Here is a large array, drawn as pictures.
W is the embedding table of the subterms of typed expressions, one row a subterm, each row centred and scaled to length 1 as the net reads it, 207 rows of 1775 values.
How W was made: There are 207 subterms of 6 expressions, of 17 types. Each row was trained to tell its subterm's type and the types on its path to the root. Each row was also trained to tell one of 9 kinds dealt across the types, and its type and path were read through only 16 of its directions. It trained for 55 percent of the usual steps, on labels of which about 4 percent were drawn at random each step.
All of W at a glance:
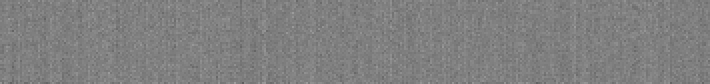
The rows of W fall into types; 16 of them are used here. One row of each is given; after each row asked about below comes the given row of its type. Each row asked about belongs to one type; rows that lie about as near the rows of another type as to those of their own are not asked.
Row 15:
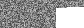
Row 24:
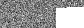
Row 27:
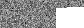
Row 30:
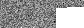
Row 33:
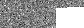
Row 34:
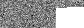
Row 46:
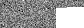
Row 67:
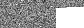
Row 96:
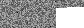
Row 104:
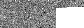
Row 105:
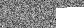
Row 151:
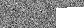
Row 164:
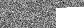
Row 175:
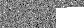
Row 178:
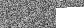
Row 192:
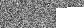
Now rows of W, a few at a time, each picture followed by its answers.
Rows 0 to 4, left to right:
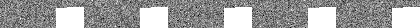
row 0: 164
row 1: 15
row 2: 33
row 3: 33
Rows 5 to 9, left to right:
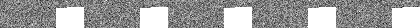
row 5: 151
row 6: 175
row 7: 164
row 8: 24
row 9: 104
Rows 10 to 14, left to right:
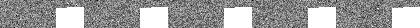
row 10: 105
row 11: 67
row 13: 104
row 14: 34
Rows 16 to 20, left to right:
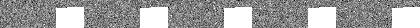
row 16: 67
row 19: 24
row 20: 67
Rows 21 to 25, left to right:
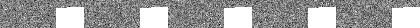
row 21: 27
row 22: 34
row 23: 104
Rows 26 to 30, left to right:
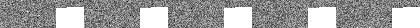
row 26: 24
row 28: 151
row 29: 151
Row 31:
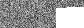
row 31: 24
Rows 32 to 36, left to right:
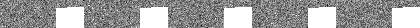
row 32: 34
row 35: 30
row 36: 24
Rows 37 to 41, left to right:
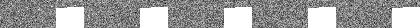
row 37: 34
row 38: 178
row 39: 33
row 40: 105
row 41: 24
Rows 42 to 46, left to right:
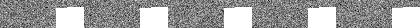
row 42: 34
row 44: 178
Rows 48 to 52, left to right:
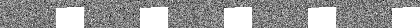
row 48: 164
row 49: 175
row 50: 175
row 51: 178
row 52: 96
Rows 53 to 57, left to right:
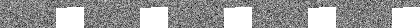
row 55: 15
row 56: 151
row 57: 104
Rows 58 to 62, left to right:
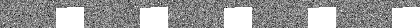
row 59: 24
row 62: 175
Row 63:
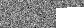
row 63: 96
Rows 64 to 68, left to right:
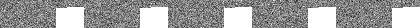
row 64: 30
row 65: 104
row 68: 34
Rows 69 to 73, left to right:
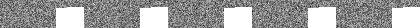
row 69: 178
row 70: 27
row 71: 30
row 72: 15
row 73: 46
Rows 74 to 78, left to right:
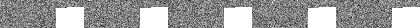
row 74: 15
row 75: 33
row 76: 151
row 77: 67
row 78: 27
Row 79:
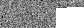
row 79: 30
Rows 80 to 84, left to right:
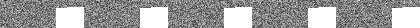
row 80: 164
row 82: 151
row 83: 24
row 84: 67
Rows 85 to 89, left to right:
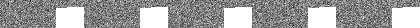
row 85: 104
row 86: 46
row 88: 34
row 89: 46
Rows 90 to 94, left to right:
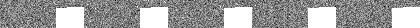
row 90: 178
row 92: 96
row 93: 175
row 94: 15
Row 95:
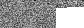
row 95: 30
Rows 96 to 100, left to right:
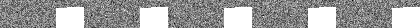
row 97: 164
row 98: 46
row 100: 178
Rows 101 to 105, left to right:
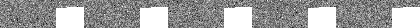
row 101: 104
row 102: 105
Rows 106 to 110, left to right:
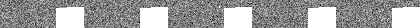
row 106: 96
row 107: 175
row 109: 67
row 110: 15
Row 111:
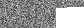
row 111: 164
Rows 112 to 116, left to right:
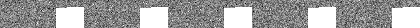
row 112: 96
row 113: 33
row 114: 151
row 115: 27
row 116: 15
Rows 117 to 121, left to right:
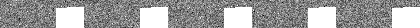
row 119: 151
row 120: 15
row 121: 33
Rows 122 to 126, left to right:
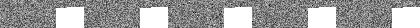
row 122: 178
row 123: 175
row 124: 46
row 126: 15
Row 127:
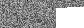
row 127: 178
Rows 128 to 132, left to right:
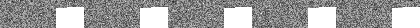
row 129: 33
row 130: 30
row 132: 67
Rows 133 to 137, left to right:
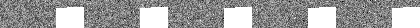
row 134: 46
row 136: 178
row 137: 104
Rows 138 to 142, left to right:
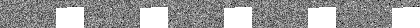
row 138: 33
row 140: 105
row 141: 33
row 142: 33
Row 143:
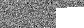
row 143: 34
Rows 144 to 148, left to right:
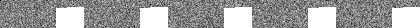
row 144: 175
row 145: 178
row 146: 15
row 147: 27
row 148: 175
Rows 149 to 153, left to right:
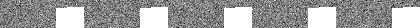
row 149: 34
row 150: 105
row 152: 164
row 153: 175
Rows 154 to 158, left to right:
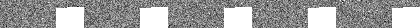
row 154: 192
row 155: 67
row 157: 24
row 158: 151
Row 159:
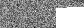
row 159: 27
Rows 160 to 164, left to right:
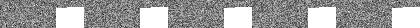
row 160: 105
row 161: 175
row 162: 67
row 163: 178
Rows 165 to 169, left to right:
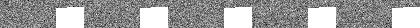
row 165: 104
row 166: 175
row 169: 67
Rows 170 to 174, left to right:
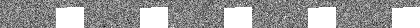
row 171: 33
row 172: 27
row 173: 27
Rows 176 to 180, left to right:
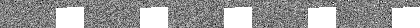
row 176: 34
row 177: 151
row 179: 33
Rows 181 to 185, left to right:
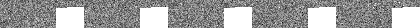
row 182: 27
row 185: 15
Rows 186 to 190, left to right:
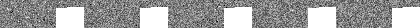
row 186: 33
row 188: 67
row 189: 164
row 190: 105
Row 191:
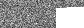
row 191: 178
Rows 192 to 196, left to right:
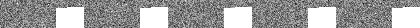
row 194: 164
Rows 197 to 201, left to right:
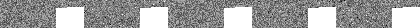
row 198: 67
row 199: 104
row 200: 175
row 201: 96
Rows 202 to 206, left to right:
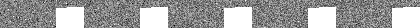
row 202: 104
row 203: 67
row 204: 105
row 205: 178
